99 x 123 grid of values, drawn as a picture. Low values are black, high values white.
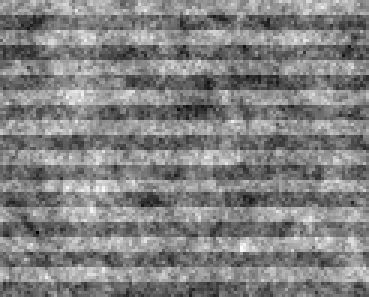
No overall slope runs across the table. On average the colour sits 50% of the way up the scale. The grain runs across in streaks. Stripes running across repeat 10 times from top to bottom.
